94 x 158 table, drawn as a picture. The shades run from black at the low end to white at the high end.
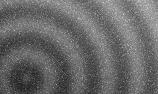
The field climbs toward the top right. No single row or column stands out from its neighbours. The top right is the ninth with the highest average. On average the colour sits 40% of the way up the scale. Concentric rings centre on the bottom left.
